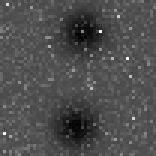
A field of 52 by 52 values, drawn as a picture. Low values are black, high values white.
Two dips sink into the field. No row or column stands out. A few values lie far out on both sides of the bulk. On average the colour sits 30% of the way up the scale. No overall slope runs across the table.
